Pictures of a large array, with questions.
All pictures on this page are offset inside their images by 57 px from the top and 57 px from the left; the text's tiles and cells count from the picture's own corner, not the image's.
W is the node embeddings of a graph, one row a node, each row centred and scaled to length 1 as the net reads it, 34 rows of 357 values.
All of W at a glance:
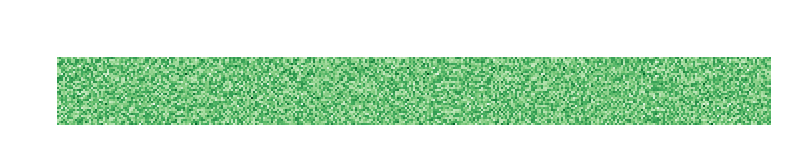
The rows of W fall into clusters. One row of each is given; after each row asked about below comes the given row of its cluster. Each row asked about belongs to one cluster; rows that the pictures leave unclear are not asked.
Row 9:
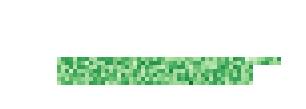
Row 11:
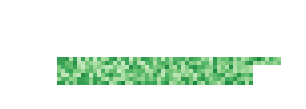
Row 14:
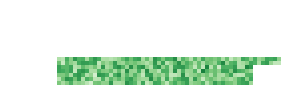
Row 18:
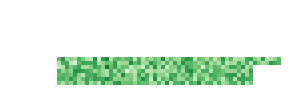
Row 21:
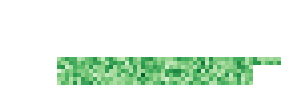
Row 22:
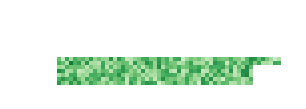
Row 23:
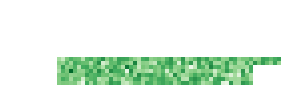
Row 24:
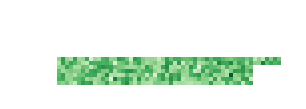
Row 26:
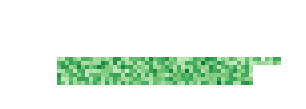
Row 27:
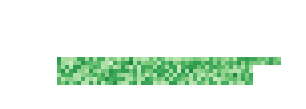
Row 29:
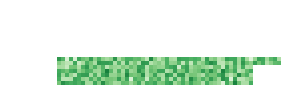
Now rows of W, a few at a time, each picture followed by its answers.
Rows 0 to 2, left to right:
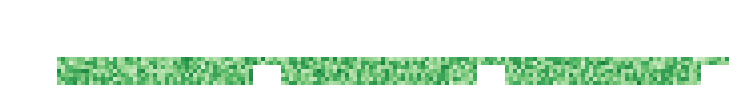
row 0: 18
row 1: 9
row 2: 9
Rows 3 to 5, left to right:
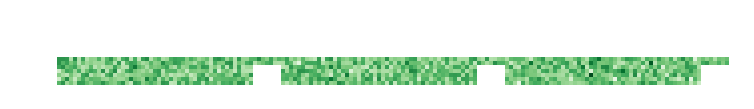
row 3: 11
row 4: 18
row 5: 21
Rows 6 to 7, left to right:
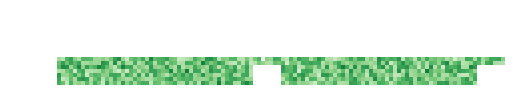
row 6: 26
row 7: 14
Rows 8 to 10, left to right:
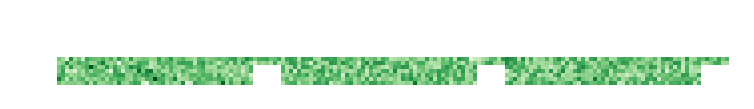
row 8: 23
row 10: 11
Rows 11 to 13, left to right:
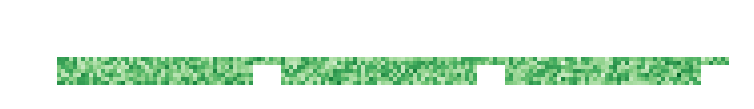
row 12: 27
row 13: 24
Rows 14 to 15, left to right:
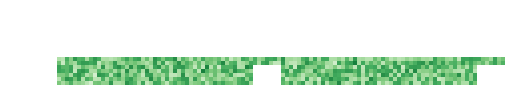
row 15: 27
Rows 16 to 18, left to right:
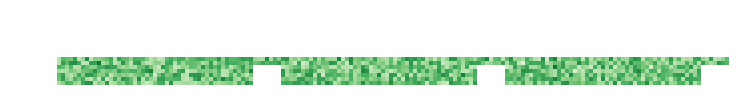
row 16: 24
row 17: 29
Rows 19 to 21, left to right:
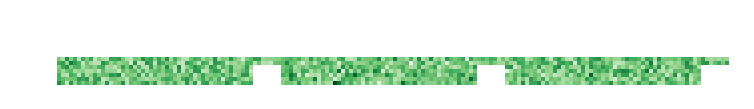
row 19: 26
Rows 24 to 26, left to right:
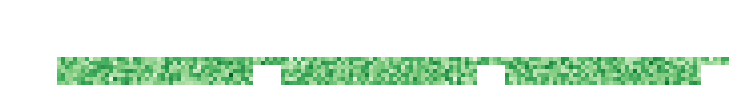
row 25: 29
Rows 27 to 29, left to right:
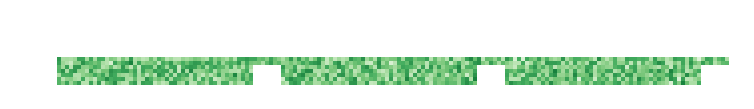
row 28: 14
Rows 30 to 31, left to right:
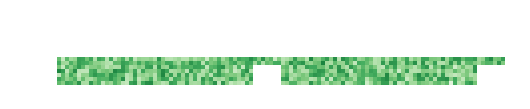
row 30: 27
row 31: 23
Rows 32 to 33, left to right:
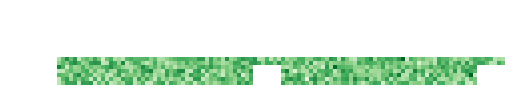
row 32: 21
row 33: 22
